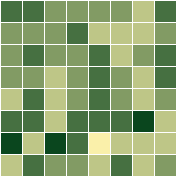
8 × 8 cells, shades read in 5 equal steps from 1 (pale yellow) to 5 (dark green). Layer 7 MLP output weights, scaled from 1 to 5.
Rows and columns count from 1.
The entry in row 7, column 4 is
4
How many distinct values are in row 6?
3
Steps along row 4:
same down up up down down up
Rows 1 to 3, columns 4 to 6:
3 3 3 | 4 2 2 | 3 4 2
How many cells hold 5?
3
